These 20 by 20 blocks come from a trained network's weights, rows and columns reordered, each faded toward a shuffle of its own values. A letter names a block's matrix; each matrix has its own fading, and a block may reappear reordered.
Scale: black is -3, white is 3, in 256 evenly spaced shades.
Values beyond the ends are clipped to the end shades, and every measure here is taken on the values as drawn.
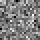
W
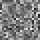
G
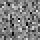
W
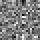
G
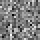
W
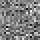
G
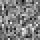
G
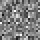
G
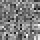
G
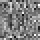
G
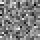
W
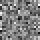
G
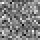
G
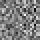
G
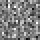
W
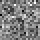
W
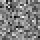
W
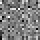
G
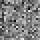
W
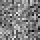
W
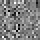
G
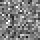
W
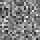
G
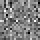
G
